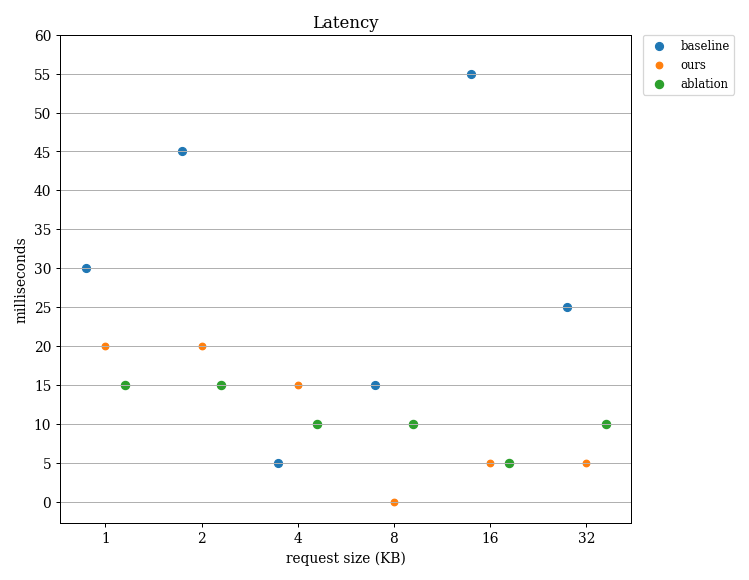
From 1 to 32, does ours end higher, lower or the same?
lower
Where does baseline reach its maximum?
16
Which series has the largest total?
baseline
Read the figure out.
Title: Latency
x-axis: request size (KB), ticks 1 2 4 8 16 32
y-axis: milliseconds, ticks 0 5 10 15 20 25 30 35 40 45 50 55 60
Legend: baseline, ours, ablation
Values:
baseline: 30 45 5 15 55 25
ours: 20 20 15 0 5 5
ablation: 15 15 10 10 5 10
